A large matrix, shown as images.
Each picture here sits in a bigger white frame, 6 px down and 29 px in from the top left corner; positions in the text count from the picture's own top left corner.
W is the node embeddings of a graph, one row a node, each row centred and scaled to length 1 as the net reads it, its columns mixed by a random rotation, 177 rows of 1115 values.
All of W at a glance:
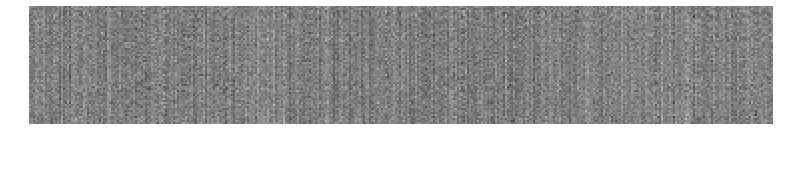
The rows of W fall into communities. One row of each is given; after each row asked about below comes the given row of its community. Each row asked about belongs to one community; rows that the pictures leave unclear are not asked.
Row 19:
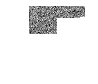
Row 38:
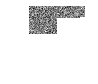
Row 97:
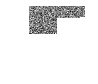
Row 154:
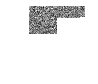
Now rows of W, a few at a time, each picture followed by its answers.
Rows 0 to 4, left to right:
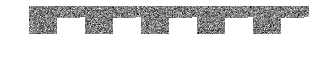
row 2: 38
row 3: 19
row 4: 19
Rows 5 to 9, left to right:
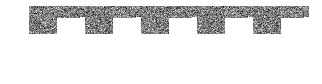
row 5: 154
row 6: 38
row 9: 38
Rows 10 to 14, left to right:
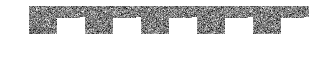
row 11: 38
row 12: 97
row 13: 97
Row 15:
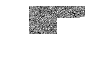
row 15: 19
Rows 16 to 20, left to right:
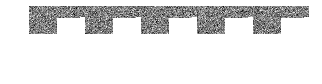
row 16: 97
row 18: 19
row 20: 154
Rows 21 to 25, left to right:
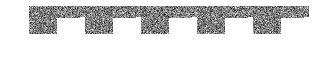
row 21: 38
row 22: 38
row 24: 154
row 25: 38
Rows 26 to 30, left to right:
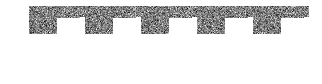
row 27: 19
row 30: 154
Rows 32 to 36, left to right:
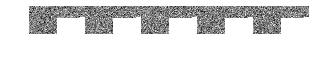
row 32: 38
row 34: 19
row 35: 97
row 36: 38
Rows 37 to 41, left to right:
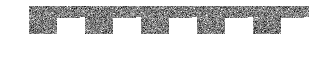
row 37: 97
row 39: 19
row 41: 97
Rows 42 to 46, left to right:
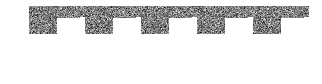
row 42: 38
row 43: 38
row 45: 97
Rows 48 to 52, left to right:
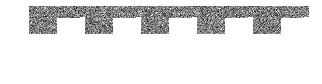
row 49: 154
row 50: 154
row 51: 154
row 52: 154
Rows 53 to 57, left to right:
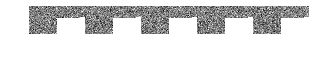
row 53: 97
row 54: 19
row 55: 97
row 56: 19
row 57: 38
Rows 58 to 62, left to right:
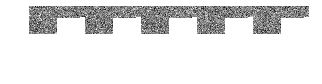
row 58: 154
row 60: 38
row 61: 19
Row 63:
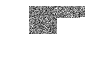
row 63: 38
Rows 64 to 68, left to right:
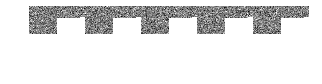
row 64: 38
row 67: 19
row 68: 97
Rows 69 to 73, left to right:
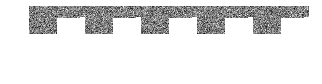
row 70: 97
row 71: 19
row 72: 97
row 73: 38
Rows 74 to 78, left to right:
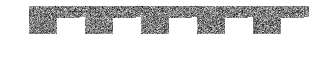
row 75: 154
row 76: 97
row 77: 97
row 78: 19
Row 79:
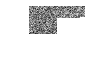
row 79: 38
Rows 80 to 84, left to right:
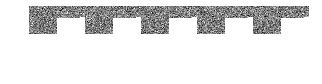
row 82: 97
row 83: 97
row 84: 19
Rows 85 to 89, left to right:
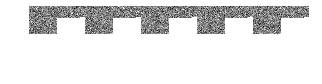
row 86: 154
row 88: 97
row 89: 154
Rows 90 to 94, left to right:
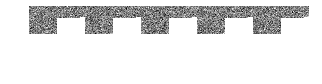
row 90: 97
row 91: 154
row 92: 38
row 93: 97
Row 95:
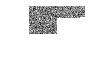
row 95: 38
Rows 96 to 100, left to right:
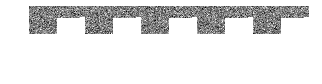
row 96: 19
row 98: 154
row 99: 154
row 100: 97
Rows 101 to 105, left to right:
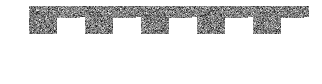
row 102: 97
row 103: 38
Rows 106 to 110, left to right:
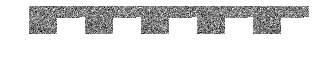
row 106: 97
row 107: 154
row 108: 97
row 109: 97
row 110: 154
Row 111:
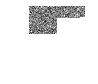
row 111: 97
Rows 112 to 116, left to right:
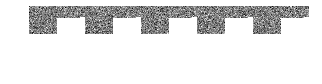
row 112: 38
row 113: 97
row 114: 97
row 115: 19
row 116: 97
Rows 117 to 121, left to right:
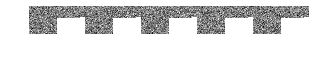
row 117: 38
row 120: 97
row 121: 154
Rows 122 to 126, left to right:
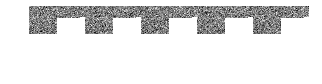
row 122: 97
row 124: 97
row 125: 154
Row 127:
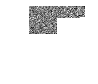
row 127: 97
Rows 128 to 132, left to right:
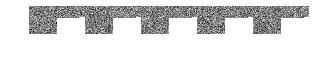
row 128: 19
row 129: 38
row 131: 154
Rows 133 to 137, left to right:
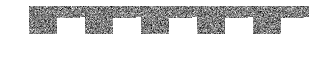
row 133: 38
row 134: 38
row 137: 97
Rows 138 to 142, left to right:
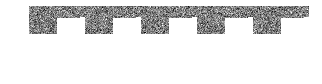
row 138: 38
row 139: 97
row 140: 97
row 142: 38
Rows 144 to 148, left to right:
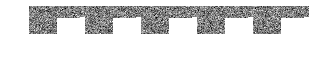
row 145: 154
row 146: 38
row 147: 97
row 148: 154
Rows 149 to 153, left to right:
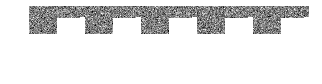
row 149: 97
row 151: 38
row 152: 38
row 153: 97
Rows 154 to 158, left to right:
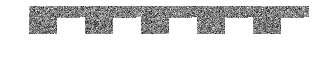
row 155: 19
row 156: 154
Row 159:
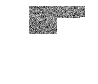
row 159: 154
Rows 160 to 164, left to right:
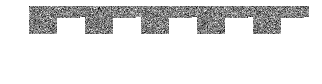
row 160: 154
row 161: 38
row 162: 97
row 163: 154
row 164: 97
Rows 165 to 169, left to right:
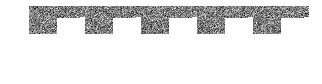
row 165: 154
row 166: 154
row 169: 154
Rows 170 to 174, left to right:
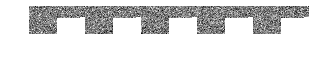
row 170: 154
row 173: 154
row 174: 19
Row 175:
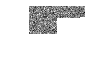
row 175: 154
